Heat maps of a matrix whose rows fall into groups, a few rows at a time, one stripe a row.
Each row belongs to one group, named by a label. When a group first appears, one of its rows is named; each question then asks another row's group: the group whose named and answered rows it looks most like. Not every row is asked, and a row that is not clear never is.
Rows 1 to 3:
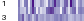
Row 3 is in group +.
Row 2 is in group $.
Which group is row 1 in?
$
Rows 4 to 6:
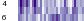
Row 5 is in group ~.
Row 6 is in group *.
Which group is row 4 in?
~
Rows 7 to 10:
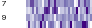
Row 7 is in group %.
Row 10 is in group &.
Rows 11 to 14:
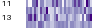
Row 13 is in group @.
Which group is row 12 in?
~
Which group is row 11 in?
$
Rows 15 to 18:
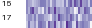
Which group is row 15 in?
~
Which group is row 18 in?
&
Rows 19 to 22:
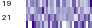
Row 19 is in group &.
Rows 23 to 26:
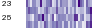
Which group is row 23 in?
$
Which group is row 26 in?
@
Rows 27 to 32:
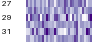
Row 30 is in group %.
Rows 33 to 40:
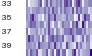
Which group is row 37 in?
*
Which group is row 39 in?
&
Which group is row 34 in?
*
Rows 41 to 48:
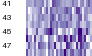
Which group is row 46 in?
*
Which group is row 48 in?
*
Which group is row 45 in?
$
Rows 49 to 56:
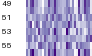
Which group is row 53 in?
&
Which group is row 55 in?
&
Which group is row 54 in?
@
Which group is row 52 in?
+
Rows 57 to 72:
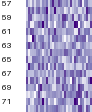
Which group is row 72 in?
$
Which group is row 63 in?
~
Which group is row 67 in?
*
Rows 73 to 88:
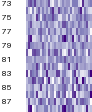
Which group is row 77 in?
&
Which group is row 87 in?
&
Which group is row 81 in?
*
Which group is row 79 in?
~
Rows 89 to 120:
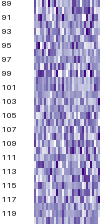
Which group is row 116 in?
*
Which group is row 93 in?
$
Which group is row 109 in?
*
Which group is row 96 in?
~
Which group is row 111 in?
$
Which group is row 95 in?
+
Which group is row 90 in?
*
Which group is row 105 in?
$
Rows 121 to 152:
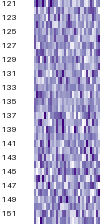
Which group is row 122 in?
&
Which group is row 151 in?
+
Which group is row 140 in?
&
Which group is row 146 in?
@
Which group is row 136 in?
~
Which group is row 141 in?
$
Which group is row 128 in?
@
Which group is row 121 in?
~
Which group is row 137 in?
$
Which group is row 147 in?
&
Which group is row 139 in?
&
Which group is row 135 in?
~
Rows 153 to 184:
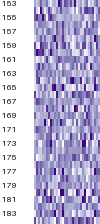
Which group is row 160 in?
~
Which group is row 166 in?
*
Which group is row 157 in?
&
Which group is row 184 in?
*
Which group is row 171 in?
~
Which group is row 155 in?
~
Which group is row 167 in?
~
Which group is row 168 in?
&
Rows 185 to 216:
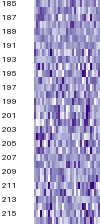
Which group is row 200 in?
$
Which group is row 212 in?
$
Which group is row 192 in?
~
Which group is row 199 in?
*
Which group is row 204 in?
~
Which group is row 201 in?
$
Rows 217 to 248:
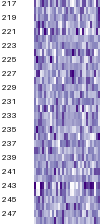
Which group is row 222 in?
~
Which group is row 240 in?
&
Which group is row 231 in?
*
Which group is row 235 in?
~
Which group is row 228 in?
*
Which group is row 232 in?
+
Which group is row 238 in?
~
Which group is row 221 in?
+
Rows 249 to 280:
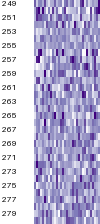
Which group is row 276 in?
+
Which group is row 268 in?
&
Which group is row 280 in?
*
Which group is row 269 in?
*
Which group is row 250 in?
@
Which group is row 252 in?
&
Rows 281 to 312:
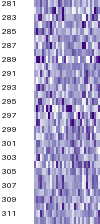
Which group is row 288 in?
*
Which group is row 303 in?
+
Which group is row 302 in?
&
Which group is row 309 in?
~
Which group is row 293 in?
@
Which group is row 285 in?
~
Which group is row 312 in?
@
